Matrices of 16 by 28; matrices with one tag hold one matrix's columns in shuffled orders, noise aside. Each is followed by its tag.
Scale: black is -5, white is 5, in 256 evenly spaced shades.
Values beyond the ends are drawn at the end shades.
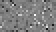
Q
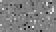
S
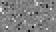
S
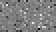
Q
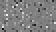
Q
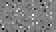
Q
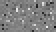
S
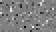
S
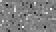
S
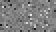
Q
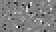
S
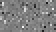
S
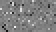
S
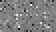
Q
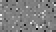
Q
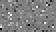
Q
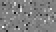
S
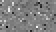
S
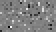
S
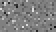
S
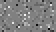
Q
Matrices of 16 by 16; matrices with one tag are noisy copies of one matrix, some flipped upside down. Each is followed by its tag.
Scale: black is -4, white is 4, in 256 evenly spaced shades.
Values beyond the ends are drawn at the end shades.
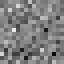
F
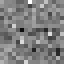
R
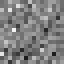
F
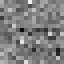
R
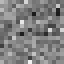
R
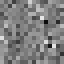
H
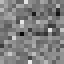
R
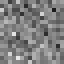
F
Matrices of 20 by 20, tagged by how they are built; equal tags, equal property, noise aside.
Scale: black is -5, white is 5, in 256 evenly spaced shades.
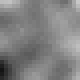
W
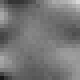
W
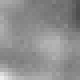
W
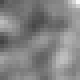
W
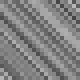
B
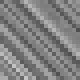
B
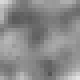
W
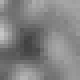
W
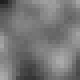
W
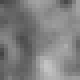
W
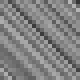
B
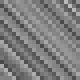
B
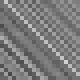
B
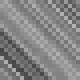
B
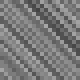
B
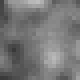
W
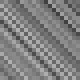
B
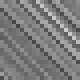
B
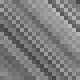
B
